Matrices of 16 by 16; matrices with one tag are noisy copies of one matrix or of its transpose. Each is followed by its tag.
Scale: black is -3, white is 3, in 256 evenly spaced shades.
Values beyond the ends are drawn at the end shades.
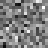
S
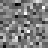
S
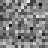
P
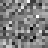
P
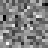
S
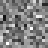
S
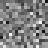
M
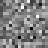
P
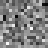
S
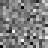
M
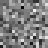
M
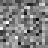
P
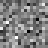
P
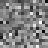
M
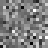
M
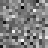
M
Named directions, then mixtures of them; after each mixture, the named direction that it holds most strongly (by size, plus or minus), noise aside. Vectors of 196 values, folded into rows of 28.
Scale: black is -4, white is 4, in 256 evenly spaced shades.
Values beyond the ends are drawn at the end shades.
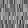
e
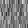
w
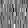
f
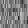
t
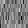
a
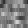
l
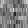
l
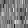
f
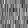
t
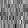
e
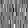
f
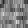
l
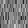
a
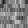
l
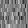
a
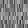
e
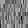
a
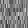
t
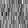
w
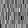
a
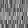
e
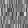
w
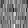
f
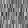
w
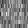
w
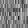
t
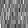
a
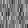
w
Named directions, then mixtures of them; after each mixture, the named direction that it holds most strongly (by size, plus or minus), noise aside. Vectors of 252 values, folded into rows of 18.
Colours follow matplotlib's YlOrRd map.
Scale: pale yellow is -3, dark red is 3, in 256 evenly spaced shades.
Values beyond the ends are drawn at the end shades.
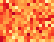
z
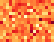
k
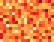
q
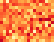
z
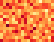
q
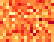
k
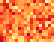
z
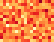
q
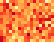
z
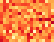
z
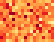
k
